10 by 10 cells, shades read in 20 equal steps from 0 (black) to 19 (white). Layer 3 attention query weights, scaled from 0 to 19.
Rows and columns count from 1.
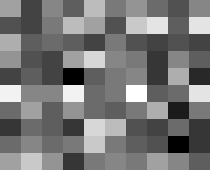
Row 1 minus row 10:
0 -10 -1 3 5 -1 2 -4 -4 3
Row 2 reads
6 5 9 14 12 6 15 17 7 17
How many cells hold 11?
4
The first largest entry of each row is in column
5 8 1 5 9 7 8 5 5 2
